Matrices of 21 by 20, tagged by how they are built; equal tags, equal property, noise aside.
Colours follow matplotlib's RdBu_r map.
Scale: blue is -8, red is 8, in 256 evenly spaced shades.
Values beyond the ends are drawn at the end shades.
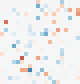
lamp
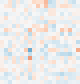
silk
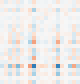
silk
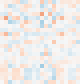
silk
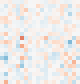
silk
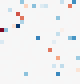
lamp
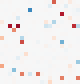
lamp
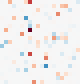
lamp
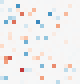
lamp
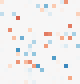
lamp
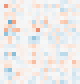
silk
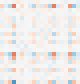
silk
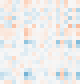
silk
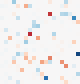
lamp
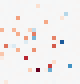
lamp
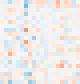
silk
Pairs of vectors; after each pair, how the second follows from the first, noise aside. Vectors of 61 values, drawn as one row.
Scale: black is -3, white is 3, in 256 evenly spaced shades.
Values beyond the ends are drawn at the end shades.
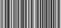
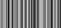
sign-scrambled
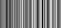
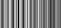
reversed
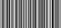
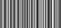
negated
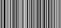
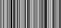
shuffled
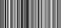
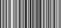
shuffled
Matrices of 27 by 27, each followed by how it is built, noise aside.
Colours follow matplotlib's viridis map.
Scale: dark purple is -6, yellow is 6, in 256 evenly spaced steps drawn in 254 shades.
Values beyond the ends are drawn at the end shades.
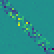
banded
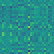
low rank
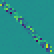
banded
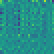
low rank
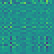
low rank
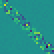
banded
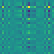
low rank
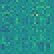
low rank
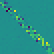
banded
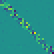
banded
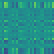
low rank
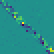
banded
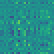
low rank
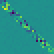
banded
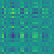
low rank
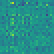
low rank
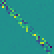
banded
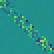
banded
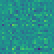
low rank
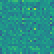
low rank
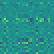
low rank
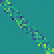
banded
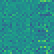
low rank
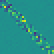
banded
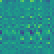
low rank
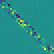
banded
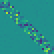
banded
